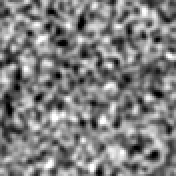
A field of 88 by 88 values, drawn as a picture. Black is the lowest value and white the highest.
Stripes: none. Average level on the scale: 50%. Mirror symmetry: none. Grain: blotchy. Ninth with the highest average: bottom middle. Seam: none. Odd rows or columns: none. Slope: none.
